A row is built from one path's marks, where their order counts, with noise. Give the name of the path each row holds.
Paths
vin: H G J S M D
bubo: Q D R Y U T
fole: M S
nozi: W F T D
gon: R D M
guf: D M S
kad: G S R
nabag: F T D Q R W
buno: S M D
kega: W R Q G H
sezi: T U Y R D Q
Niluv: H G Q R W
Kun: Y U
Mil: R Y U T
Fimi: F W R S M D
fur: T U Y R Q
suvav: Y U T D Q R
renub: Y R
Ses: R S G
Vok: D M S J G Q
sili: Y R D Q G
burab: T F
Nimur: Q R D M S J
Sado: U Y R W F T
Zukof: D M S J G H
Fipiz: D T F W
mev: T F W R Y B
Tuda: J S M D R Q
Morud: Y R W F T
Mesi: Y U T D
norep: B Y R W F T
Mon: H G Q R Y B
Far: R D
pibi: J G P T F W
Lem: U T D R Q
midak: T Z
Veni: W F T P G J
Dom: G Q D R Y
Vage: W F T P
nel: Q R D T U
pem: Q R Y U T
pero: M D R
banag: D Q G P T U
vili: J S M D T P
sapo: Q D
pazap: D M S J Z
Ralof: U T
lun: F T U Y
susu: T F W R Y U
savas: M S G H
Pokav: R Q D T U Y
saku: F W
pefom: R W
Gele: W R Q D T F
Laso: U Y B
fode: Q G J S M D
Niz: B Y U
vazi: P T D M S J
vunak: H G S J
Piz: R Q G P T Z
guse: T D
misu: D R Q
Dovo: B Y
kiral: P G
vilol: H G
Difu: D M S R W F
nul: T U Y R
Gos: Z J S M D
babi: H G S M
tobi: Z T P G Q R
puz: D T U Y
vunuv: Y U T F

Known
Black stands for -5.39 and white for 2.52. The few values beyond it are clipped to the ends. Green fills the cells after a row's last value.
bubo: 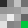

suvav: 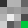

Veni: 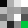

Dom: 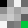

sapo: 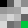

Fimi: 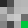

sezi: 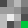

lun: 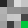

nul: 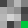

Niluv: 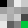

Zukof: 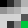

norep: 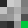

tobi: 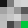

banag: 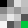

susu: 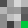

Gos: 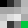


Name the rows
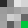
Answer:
nabag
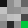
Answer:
Laso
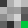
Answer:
mev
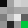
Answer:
nozi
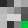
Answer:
Ralof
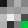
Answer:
puz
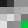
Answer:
Nimur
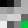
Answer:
Tuda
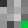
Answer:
pefom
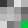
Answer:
Piz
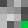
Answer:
fur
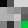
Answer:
burab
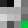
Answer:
Ses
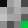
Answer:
renub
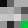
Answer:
midak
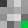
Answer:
Gele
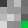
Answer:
pem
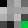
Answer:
Dovo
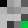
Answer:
Kun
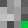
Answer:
Mil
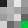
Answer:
kega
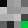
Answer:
Niz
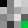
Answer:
saku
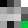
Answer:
vazi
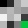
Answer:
babi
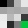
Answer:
vin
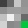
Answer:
nel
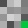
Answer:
Sado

